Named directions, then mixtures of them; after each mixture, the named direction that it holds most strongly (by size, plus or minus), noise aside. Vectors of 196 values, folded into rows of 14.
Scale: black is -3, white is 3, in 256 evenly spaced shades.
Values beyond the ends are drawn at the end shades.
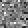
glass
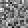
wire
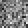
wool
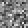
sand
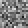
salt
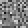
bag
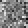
wool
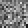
wool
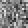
wool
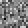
bag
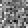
wool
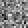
sand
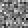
glass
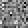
bag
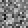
wire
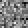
glass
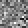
glass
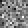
salt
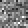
wool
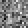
wool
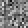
sand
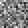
salt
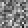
sand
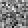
salt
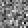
sand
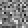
bag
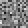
bag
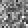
wool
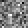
sand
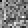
wire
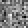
wool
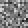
wire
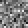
sand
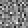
bag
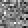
glass
